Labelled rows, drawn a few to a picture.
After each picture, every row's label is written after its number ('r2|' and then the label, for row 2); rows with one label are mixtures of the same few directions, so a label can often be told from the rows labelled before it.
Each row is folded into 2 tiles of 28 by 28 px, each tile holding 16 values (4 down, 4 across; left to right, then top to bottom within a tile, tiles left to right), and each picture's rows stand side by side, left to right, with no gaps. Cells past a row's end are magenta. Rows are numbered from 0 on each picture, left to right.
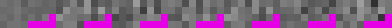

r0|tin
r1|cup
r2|cup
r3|cup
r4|cup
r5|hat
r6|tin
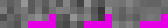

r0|cup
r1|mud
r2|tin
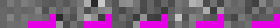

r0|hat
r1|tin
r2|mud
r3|hat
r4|hat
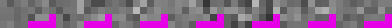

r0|mud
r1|cup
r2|hat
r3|tin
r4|mud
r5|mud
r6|hat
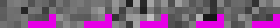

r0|hat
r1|mud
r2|cup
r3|mud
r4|hat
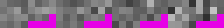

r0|mud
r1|hat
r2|tin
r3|cup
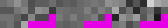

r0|mud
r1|hat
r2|cup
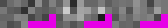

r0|hat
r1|tin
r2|tin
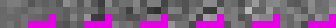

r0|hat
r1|mud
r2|mud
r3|mud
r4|hat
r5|mud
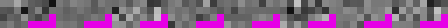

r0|hat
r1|tin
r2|cup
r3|tin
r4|tin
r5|tin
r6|mud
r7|cup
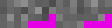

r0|hat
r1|tin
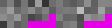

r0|tin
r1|hat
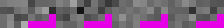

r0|mud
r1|hat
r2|hat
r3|hat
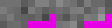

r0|cup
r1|hat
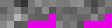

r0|cup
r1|tin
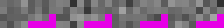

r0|cup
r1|cup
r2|tin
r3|hat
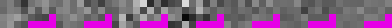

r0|cup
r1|tin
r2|hat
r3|cup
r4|tin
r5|hat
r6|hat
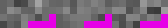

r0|tin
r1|tin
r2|mud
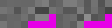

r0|mud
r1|mud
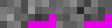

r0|cup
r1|hat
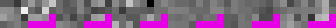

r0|hat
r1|mud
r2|tin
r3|mud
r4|mud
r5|mud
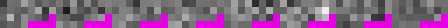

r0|hat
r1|tin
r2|cup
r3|cup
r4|tin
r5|mud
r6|mud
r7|tin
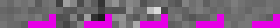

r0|tin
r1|mud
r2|mud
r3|cup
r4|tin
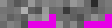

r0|hat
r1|tin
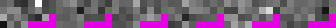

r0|tin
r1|hat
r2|cup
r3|cup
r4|mud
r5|mud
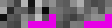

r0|cup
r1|cup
